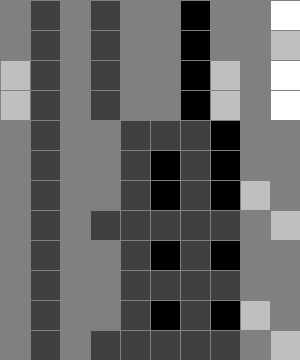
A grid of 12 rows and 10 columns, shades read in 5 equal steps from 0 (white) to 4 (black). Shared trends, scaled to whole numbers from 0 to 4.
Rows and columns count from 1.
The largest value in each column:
2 3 2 3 3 4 4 4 2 2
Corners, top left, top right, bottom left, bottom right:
2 0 2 1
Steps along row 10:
up down same up same same same down same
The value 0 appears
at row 1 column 10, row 3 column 10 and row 4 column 10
